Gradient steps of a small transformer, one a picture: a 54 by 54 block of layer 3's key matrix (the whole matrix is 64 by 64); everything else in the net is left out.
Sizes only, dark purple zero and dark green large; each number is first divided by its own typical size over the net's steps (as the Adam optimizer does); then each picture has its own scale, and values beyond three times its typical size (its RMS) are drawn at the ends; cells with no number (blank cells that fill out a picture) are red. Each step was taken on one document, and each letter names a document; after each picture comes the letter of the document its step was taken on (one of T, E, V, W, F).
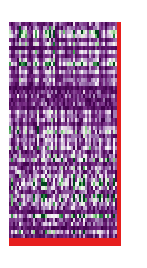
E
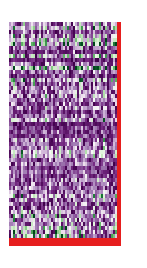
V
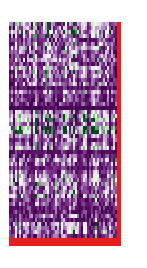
E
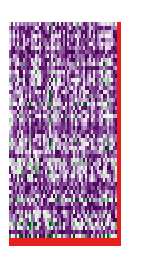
V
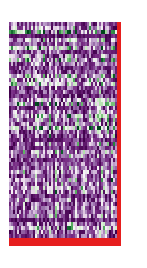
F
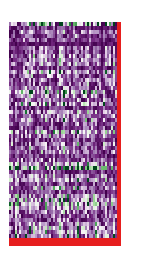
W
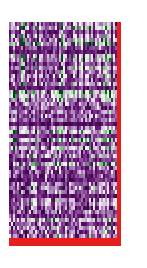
V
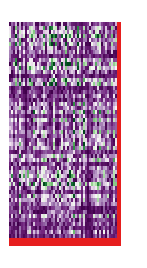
E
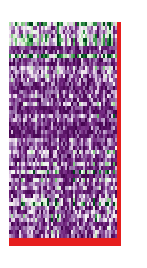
V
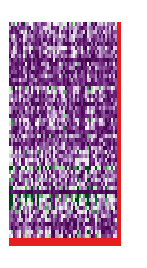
W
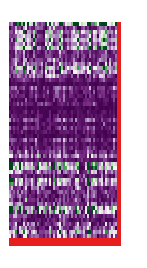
W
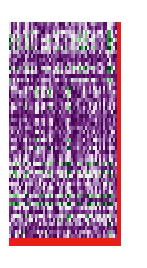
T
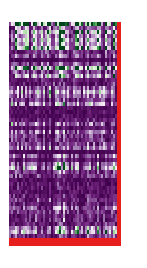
W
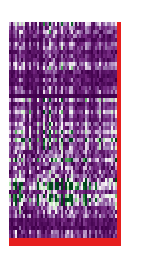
E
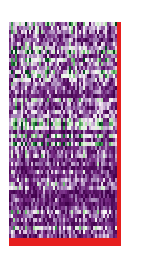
F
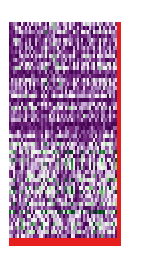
V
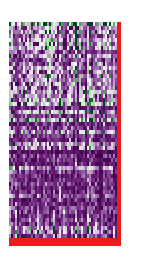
W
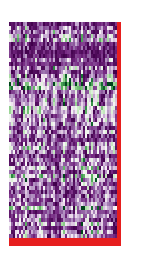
T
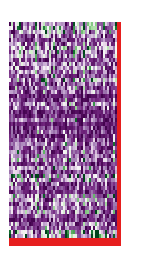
W
